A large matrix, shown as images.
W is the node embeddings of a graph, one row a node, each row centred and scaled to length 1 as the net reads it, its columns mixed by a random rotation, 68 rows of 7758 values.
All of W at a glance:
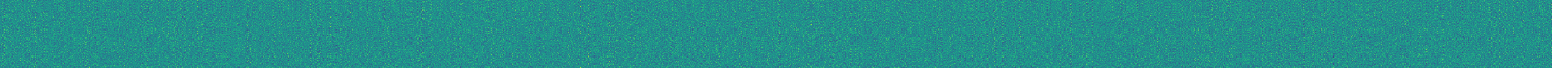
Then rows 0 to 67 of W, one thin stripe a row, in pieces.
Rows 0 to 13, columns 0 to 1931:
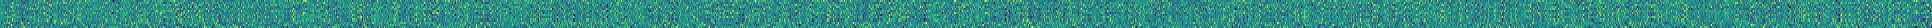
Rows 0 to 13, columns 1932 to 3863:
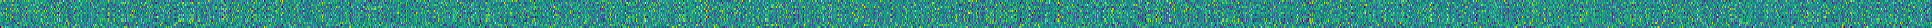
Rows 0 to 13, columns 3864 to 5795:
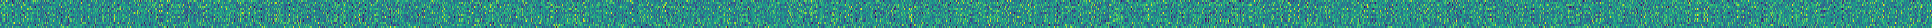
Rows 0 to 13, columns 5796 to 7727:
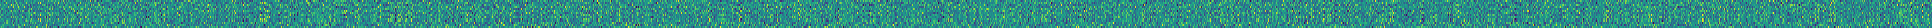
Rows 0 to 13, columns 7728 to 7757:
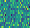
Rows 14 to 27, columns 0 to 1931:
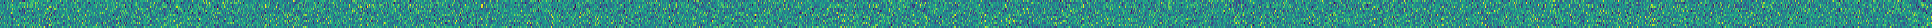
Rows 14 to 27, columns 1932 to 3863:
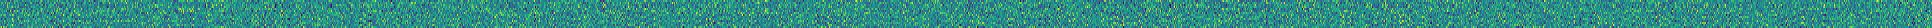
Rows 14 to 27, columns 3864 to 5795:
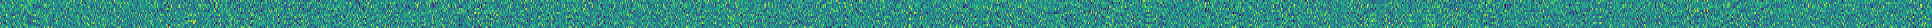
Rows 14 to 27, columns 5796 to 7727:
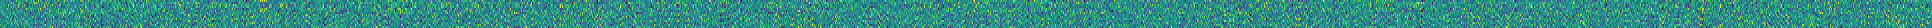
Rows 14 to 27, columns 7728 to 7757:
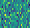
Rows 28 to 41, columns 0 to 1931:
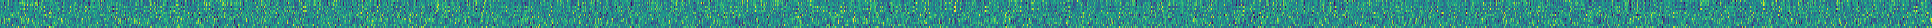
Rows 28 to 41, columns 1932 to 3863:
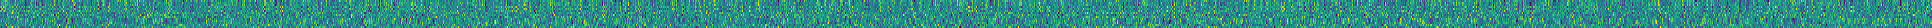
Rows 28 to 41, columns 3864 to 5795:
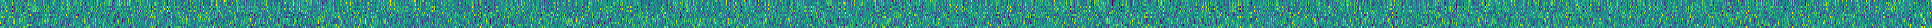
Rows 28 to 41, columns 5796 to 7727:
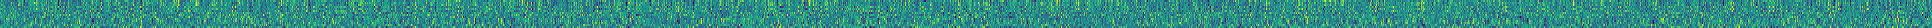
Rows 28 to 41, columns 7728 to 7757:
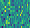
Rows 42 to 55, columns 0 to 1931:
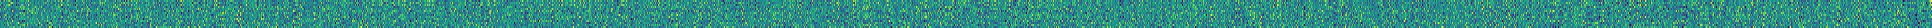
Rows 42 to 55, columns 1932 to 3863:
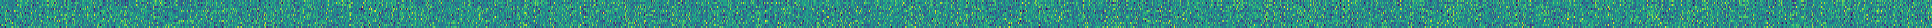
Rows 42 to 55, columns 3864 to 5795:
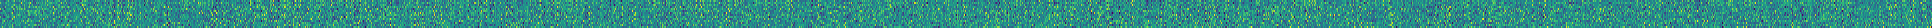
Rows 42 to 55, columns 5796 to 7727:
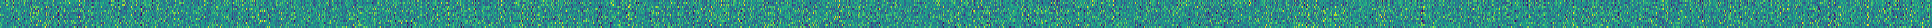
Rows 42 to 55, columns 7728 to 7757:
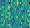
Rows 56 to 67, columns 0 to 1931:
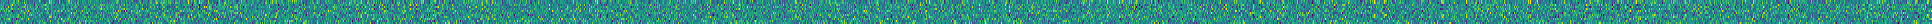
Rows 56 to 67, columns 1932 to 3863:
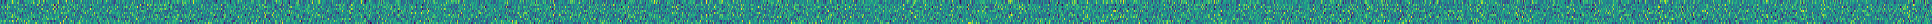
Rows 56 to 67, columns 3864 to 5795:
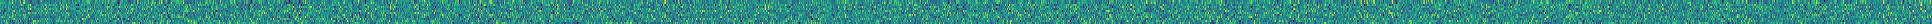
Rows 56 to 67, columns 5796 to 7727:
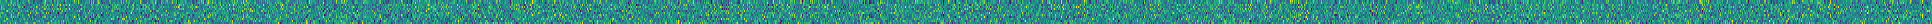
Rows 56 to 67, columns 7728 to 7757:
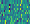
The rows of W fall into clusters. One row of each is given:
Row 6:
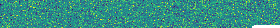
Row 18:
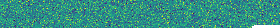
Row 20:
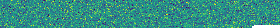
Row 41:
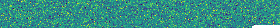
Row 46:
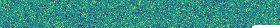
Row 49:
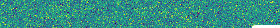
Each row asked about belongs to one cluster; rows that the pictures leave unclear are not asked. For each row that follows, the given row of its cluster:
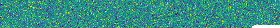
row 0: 6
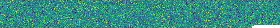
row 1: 18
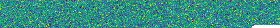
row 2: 41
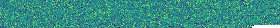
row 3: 20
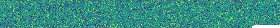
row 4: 18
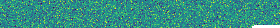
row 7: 18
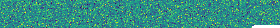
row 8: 41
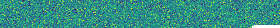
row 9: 18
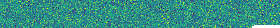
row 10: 18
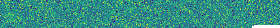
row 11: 46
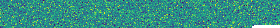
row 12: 20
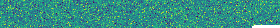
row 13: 49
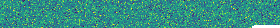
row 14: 18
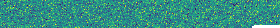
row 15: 49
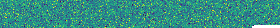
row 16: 20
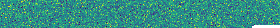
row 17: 41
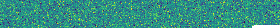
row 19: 18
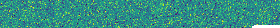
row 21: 6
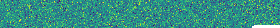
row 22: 46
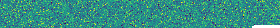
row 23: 41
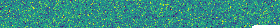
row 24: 6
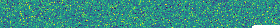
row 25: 46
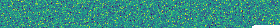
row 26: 41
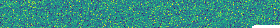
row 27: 6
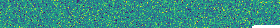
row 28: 49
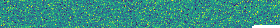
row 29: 49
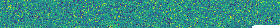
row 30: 49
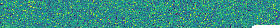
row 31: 6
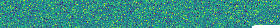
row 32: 49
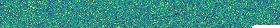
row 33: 6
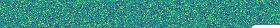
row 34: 41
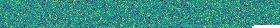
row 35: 20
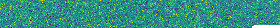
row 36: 41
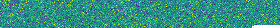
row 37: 46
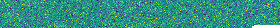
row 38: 46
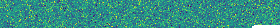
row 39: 46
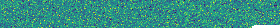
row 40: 18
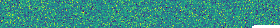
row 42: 46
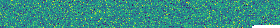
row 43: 20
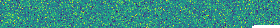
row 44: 46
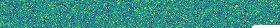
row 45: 49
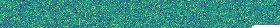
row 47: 18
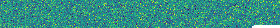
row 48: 49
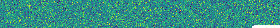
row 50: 46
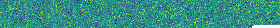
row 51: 49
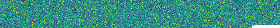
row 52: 18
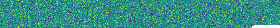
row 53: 41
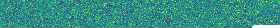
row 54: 49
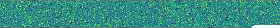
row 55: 41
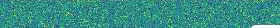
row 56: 41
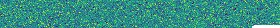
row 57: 41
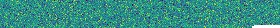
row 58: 20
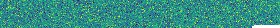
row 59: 49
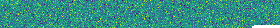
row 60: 20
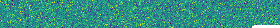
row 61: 46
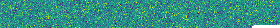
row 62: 49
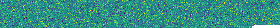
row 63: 41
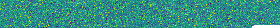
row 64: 41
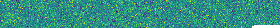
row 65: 46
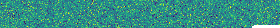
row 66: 6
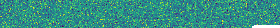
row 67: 6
